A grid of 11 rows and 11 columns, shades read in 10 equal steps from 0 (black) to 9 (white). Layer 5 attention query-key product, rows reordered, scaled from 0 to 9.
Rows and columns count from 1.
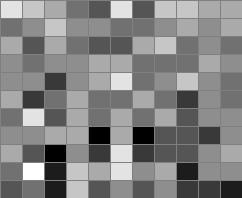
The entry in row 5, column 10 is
5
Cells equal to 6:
25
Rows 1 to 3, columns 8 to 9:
7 7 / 5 6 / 7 4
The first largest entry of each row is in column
1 3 8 5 6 1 2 3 6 2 4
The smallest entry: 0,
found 3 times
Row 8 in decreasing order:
6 6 6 5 5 5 3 3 2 0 0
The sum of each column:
56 55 41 60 42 66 41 55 42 51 51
